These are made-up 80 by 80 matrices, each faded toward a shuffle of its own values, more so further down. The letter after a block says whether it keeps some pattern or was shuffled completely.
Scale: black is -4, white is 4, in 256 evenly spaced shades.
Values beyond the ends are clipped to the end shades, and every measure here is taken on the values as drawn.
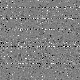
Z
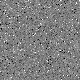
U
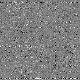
Z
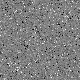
U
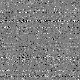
Z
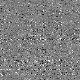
Z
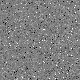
U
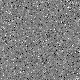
U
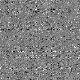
Z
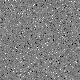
U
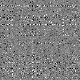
Z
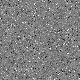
U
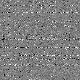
Z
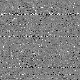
Z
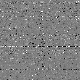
Z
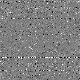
Z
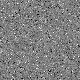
U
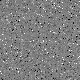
U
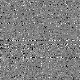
Z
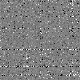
Z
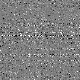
Z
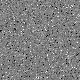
U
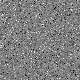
U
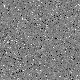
U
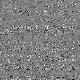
Z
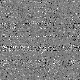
Z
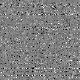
Z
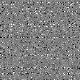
Z
